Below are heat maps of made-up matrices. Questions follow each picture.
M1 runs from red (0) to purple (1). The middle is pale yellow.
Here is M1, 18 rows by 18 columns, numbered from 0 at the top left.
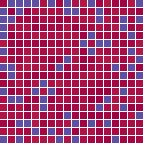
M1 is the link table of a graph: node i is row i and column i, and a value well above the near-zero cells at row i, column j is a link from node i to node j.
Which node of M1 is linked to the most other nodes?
node 0
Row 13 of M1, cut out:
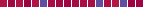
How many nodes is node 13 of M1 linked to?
3
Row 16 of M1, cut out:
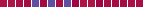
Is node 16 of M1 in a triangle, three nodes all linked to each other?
no
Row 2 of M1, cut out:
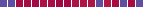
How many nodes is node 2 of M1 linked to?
5
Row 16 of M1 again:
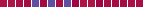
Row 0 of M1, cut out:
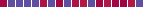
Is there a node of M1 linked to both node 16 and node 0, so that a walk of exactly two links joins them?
yes
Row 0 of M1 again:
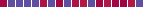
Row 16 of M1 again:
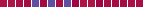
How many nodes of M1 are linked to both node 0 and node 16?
3
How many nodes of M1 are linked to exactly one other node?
1
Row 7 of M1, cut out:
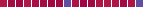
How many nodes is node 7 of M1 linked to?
2
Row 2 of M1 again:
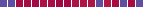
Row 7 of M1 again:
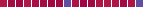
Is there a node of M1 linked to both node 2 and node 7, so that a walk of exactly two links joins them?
yes
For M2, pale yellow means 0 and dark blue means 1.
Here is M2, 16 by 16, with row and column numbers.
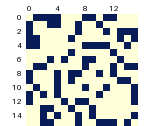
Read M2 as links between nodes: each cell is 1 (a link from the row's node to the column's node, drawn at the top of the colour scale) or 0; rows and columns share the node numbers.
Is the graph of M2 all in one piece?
yes
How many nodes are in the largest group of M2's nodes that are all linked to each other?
4
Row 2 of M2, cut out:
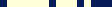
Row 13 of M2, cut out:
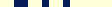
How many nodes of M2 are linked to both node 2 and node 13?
0
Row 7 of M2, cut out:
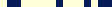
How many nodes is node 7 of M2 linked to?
6
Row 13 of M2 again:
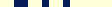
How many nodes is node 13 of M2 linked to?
4
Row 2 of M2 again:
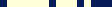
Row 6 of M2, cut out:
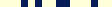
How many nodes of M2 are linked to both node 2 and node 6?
1
